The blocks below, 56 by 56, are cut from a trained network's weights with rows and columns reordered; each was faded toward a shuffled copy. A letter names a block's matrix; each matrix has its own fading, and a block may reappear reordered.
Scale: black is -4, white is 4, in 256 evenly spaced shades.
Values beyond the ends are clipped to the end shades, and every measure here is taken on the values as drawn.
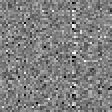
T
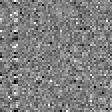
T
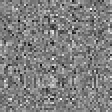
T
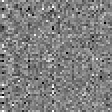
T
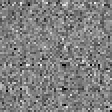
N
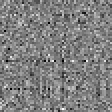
N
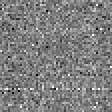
T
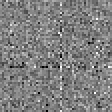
T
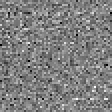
N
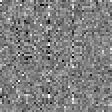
T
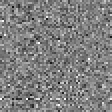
N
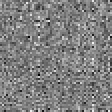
T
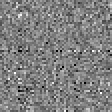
N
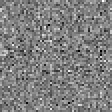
N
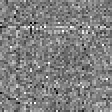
T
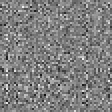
T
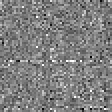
T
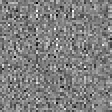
T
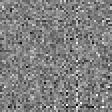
T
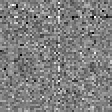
T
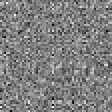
T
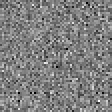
N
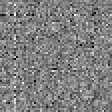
T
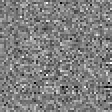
N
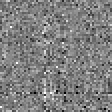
T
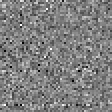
N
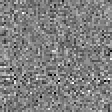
N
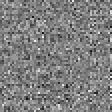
T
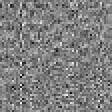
T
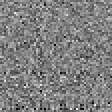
N
